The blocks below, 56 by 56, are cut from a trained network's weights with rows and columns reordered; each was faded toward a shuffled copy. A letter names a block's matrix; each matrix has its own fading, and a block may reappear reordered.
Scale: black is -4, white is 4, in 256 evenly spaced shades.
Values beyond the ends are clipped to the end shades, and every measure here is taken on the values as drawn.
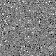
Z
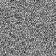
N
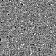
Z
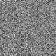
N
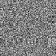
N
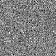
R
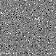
Z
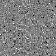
Z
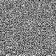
R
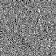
R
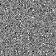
Z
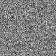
R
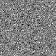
R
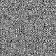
R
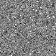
Z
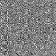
N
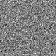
R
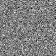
R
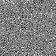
Z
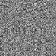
N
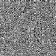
R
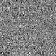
R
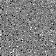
Z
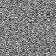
N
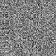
N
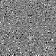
Z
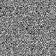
R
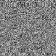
N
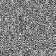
N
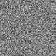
N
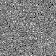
Z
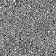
Z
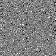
Z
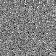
Z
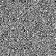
R
